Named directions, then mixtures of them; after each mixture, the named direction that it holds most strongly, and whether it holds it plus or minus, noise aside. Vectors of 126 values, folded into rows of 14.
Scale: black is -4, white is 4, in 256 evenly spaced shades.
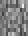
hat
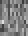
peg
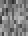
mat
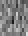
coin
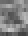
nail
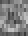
nail, plus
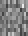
hat, plus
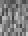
mat, plus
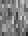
coin, minus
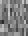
peg, minus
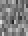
coin, plus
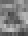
nail, plus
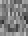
peg, minus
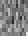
coin, plus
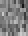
hat, minus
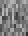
mat, minus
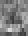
nail, plus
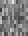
mat, minus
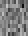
hat, minus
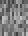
mat, plus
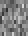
mat, plus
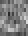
nail, plus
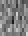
coin, plus
